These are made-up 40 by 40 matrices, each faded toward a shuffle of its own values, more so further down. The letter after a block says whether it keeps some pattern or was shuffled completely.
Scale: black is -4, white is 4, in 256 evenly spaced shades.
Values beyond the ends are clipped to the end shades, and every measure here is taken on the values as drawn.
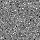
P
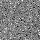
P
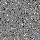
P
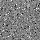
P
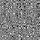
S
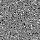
P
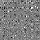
S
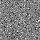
P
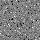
P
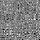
S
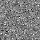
P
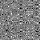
S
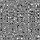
S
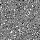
P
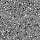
P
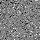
P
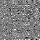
S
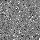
P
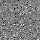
S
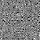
S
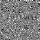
S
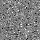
P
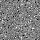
P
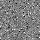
P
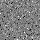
P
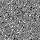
P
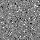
P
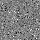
P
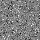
P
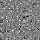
S
